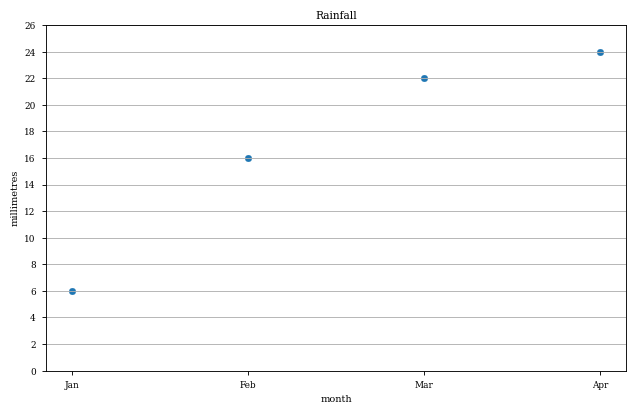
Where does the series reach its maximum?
Apr
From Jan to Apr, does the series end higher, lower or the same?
higher
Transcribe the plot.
Title: Rainfall
x-axis: month, ticks Jan Feb Mar Apr
y-axis: millimetres, ticks 0 2 4 6 8 10 12 14 16 18 20 22 24 26
Values:
6 16 22 24
